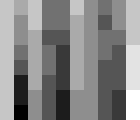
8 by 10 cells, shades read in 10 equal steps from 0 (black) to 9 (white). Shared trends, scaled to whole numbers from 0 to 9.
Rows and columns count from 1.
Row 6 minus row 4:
0 -3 0 -1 0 0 0 -1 0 0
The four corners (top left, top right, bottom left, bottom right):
7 7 7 9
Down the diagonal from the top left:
7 5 6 4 2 6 5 3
